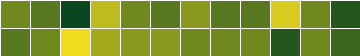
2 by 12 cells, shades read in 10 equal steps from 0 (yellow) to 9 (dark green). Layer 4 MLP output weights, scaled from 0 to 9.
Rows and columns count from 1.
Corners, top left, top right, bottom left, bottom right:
5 8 6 7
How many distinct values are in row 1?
7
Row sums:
63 57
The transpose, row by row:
5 6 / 6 5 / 9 0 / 2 3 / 5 4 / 6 4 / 4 5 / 6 5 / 6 5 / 1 8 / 5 5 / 8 7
